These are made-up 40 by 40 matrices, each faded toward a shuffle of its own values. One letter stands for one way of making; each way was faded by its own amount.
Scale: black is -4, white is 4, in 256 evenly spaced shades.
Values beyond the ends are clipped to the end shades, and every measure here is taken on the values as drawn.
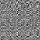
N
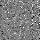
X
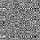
N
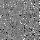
X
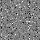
X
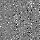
X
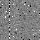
X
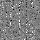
X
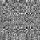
N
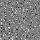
X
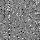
X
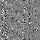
X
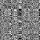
N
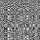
N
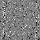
X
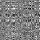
N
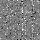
X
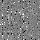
X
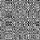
N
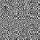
N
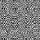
N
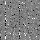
X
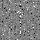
X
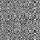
N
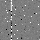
X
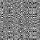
N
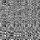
N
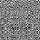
N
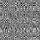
N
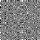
N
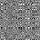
N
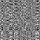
N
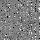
X
